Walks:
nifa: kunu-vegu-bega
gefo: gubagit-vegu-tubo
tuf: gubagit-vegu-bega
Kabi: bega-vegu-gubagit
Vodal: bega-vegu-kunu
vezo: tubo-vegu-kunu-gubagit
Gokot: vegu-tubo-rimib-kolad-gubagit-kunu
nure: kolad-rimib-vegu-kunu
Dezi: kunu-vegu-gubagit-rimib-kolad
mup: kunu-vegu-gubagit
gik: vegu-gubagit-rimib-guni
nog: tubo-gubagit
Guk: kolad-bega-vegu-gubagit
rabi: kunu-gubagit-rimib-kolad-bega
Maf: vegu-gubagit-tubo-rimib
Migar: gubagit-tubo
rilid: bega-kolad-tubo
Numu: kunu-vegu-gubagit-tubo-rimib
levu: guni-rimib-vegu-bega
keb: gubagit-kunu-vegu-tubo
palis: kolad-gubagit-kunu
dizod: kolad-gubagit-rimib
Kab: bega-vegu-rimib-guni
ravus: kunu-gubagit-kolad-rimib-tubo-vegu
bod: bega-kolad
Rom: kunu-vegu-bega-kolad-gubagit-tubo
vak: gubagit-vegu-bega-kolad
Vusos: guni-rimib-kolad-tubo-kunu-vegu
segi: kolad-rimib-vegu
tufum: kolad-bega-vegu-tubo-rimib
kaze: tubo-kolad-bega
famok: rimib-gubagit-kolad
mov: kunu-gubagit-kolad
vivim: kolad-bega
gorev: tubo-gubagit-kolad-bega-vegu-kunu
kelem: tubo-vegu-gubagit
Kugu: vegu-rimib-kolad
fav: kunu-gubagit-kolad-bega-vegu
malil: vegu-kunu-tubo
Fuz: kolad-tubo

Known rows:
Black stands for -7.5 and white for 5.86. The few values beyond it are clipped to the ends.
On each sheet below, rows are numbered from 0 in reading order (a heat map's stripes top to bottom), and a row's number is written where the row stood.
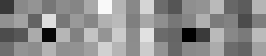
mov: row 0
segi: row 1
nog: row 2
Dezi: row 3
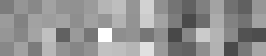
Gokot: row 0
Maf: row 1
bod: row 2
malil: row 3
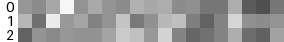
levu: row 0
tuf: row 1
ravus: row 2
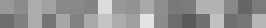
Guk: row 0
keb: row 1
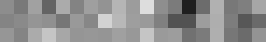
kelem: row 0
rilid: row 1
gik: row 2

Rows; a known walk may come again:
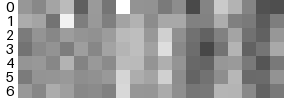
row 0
bod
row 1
Kugu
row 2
Gokot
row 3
vezo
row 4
tufum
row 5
Rom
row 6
Guk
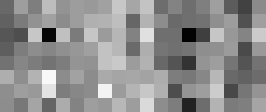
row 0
Vusos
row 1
famok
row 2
Migar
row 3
dizod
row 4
kaze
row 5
Kab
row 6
nifa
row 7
kelem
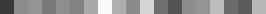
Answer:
mov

